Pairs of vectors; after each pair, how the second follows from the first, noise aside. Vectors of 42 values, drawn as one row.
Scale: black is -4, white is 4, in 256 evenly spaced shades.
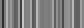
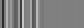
partly zeroed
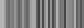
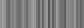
shrunk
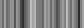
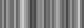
negated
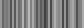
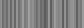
shrunk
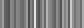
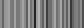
negated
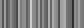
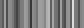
sign-scrambled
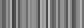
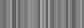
shrunk
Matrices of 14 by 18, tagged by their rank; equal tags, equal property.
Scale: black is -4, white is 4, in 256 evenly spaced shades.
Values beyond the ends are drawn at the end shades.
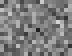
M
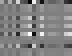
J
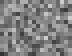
M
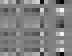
J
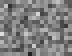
M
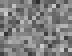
M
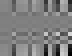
J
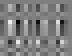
J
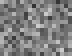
M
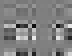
J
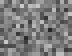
M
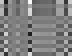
J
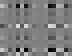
J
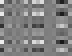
J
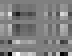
J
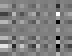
J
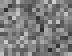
M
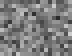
M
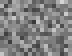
M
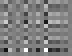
J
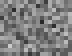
M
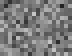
M
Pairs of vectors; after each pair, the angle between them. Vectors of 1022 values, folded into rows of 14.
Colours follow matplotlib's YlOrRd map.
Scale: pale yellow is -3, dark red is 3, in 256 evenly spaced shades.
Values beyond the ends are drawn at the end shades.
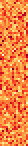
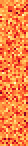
partly opposed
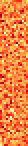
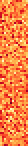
nearly parallel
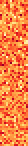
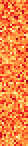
orthogonal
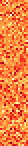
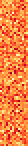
partly aligned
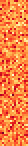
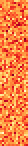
nearly opposite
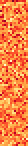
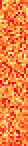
partly opposed
